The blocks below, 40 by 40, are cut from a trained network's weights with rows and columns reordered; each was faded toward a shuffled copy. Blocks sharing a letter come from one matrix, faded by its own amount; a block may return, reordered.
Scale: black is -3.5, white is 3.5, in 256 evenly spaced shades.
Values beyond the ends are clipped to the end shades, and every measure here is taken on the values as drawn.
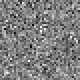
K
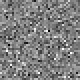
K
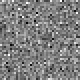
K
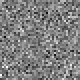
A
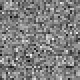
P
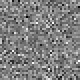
K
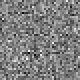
P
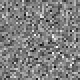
K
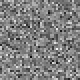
P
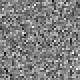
A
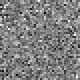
K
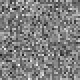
P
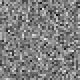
A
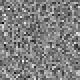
A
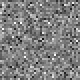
K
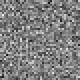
A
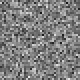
A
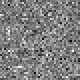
K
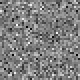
K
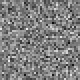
A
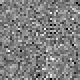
K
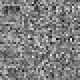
P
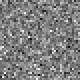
K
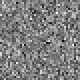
A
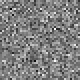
P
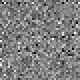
K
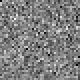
K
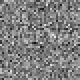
P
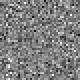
K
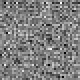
P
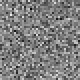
A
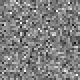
K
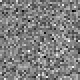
A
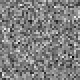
P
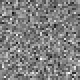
A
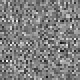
P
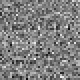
P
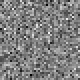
P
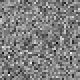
A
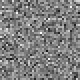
P
